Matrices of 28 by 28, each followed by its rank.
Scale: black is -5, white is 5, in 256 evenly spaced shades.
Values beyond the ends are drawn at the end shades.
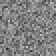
full rank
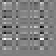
one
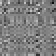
three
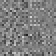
five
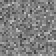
full rank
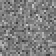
full rank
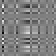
one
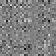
five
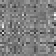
five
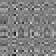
three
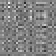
three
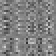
three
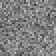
full rank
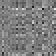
three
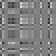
one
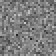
full rank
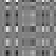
one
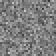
full rank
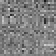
five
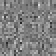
five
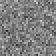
full rank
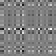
one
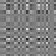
one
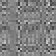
three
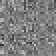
five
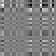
one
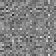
five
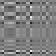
one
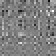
three
